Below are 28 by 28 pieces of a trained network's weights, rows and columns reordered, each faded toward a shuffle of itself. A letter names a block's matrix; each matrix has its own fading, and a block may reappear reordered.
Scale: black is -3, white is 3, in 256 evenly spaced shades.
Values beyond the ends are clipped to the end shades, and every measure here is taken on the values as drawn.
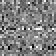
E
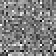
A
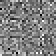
E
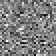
A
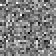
A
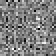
A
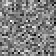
A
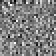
A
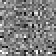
E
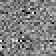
E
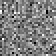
A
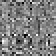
E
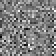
A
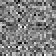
E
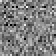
E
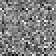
E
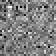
E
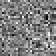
A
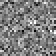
E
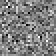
A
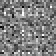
A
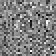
A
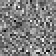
A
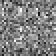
A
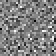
A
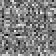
A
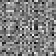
E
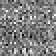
A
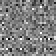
E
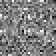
A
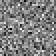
A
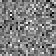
A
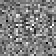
A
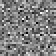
A
